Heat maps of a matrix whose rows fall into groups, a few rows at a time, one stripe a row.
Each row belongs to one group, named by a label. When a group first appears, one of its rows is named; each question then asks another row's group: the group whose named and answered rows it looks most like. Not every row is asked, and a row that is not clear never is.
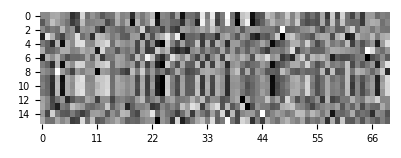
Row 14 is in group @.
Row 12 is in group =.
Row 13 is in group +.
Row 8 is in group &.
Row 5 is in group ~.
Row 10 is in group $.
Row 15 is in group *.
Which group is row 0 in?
*
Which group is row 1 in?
*
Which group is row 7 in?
$
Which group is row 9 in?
$
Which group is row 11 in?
$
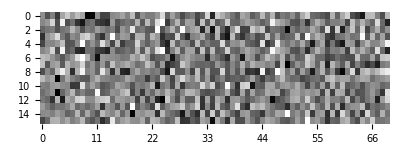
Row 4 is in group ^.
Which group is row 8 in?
^
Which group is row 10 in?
*
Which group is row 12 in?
$
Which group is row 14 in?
*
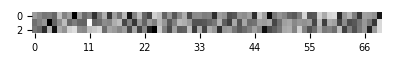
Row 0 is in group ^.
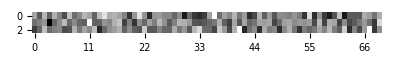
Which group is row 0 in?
@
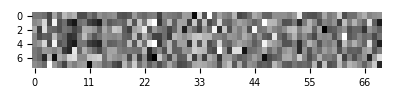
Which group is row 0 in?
+
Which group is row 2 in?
@
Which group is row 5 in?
*
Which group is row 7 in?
&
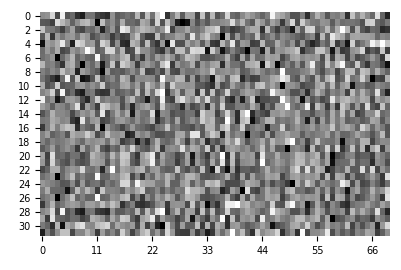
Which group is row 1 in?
~
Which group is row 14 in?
*
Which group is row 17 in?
+
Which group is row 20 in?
@
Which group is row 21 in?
@
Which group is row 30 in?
$
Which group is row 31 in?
~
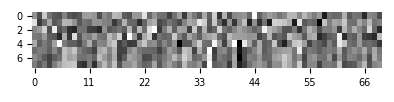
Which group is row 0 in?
@
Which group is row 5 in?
+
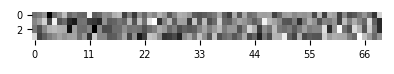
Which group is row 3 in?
~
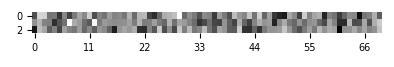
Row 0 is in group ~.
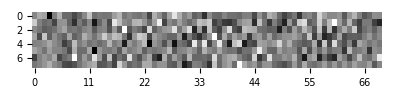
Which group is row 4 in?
*
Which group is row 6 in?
^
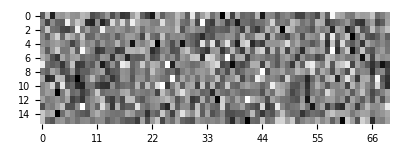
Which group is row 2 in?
=
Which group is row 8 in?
@
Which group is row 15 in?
^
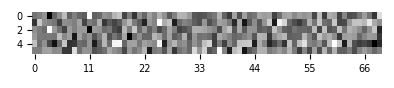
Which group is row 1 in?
=
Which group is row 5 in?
*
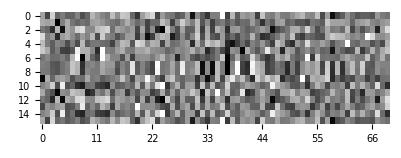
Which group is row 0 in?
@
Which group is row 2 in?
$
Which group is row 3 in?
~
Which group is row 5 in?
=
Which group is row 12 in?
$
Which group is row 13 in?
^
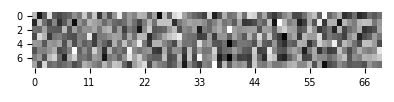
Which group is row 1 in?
=
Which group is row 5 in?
^
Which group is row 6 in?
^
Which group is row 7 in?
@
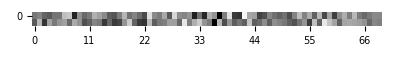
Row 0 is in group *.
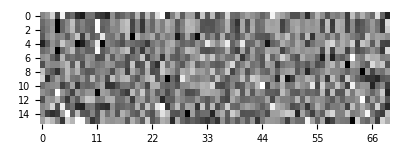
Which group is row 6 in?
=
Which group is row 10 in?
@
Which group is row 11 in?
&
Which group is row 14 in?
~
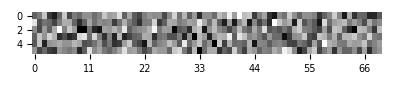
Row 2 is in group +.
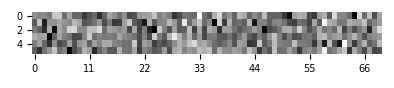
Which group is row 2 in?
$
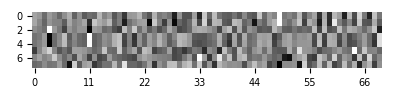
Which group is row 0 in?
*
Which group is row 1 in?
*
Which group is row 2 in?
&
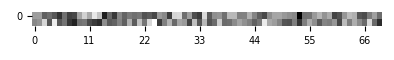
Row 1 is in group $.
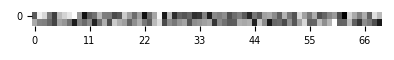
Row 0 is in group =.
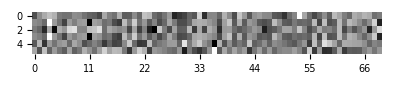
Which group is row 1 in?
&
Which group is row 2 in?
$
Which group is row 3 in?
&
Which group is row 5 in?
@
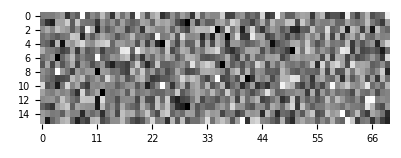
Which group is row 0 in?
^
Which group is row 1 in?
~
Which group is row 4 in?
$
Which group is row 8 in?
&
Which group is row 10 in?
~
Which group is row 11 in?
*
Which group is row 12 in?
~
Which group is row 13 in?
~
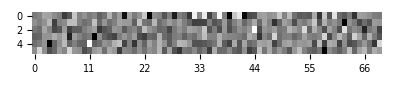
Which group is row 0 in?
*
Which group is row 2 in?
@
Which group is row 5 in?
=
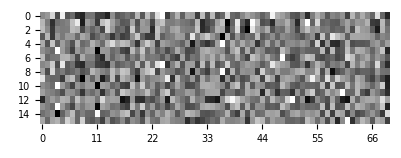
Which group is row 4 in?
@
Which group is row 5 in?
&
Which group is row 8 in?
@
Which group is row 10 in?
&
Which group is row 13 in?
&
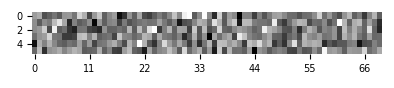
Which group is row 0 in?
+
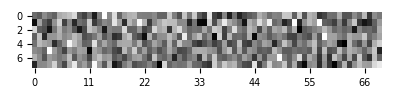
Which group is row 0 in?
+
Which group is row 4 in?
=
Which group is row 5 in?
&
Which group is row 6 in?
*
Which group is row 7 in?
^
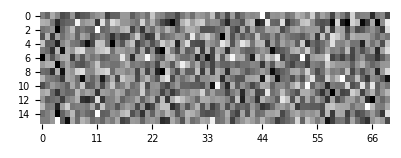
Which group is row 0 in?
@
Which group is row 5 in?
$
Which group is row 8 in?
$
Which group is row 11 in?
=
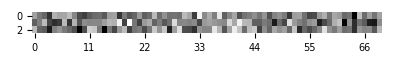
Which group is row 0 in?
+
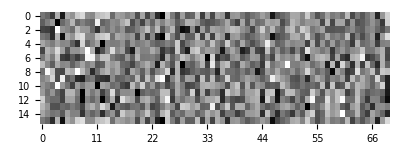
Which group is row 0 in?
$
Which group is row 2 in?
~
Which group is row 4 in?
*
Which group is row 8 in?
=
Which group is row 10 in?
&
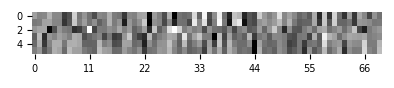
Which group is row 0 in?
*
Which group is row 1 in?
*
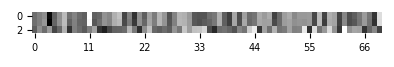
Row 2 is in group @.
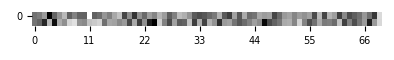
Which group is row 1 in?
$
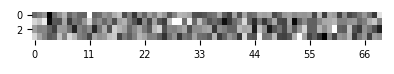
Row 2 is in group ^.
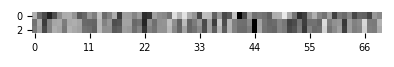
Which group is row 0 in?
+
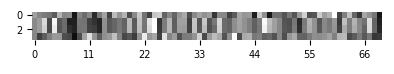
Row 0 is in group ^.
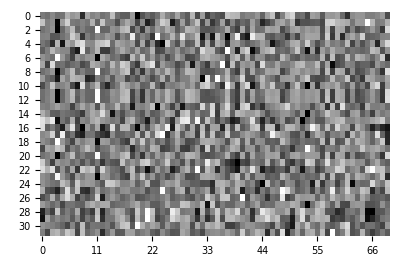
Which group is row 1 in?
~
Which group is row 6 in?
&
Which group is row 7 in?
@
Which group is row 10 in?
*
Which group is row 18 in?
&
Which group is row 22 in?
~
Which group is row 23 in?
&
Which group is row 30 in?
^
